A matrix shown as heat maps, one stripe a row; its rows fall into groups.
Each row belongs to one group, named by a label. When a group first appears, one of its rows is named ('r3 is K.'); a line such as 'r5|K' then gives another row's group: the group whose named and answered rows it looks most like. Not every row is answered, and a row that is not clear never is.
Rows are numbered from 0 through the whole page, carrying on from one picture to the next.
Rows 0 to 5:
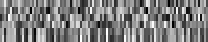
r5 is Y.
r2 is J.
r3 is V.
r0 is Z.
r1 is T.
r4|Y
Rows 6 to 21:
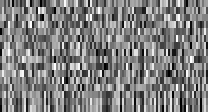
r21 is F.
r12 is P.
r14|F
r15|V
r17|P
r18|J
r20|F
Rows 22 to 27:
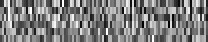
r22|P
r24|J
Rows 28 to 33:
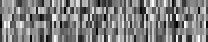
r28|V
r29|Z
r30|V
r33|T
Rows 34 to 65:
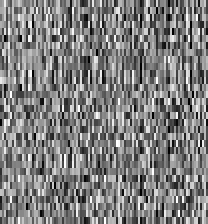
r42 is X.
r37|Y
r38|J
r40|P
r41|F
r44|Y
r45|Y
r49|P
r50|J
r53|Y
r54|J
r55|Z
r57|X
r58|V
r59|X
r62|T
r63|P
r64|T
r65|X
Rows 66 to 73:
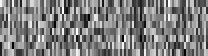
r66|F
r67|P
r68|X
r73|V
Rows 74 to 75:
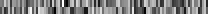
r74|P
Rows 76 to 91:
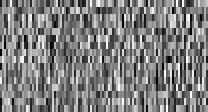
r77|V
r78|Y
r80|T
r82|Y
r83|F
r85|F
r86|F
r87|J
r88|T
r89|V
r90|P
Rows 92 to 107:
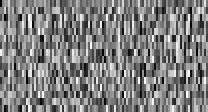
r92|P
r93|T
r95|Y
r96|Y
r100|V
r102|Y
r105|Y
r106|V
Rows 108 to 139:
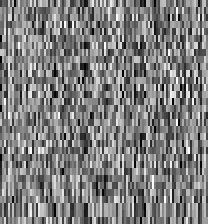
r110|J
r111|X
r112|J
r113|F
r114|X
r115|F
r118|X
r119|J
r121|X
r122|F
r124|J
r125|J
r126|Z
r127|Z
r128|X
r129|Y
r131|F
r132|J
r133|V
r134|T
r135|F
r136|F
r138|Z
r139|X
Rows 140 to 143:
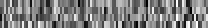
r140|T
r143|X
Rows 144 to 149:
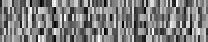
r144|V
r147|X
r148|T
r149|Z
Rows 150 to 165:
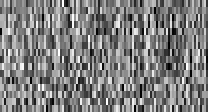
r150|P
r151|Z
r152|J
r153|F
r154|V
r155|Z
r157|J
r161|T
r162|Y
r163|X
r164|Y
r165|F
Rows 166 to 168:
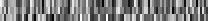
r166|J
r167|J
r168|Y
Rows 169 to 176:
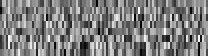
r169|T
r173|V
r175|Z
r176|Z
